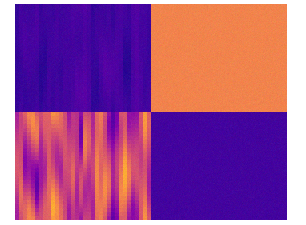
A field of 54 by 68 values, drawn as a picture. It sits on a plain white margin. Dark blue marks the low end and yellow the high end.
The table splits into 2 rows of 2 panels. Panel 1,1: very low, streaked downward, faint in contrast. Panel 1,2: high, flat. Panel 2,1: middling, streaked downward, strong in contrast. Panel 2,2: very low, flat.
